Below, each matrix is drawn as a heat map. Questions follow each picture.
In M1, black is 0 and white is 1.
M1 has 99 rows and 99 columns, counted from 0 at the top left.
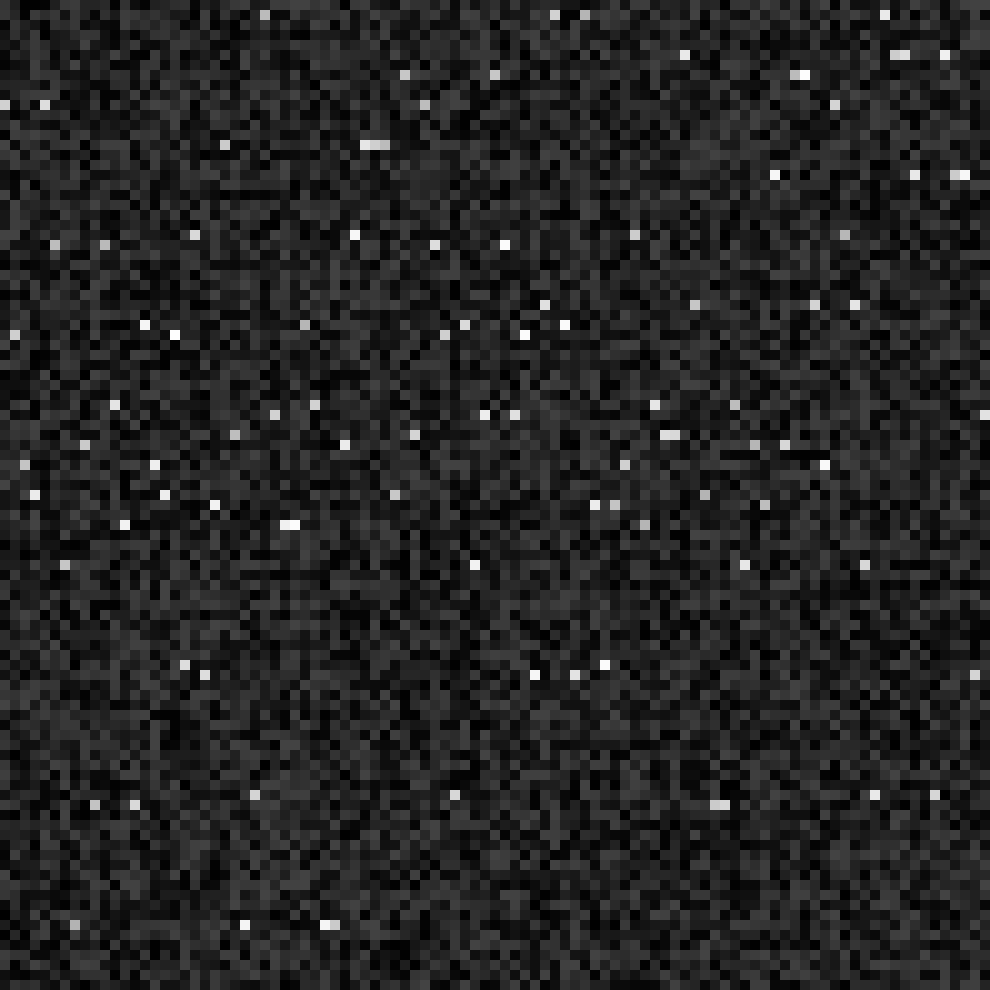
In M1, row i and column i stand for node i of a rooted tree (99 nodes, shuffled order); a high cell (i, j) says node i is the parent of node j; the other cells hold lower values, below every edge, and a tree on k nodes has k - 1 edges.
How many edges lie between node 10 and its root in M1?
2
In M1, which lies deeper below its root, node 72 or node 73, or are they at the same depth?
the same depth
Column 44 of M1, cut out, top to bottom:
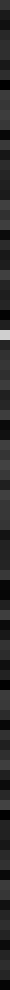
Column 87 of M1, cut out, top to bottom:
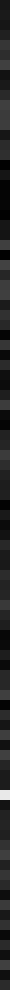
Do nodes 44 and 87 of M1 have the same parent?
no
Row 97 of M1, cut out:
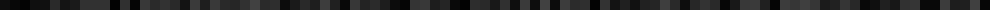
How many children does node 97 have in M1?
0
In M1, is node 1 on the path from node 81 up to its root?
no
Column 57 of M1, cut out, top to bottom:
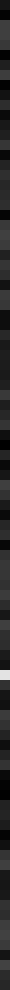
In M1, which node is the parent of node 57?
67
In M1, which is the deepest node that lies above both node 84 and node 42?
24
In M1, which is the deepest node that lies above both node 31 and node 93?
7
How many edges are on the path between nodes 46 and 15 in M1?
1
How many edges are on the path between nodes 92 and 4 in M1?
3
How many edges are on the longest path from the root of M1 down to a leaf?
4
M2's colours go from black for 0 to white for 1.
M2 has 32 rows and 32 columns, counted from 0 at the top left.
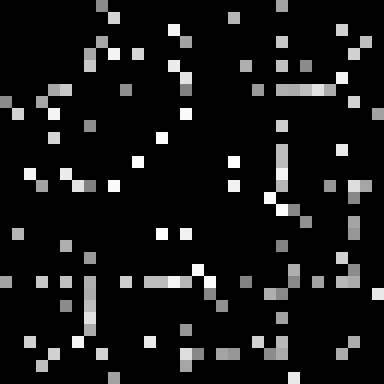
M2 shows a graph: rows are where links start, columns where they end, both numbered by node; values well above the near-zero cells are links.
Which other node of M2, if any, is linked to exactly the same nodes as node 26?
node 10
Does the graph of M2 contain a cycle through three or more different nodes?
yes
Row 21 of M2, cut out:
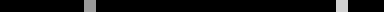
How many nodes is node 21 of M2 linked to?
2
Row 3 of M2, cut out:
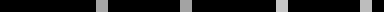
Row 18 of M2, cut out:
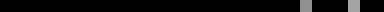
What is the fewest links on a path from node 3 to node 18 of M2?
3
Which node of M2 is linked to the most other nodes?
node 23
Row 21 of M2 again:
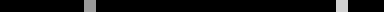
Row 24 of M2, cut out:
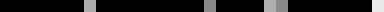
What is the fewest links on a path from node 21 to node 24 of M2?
2
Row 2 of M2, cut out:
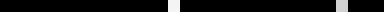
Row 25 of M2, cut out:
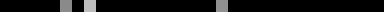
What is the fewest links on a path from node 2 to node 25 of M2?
3
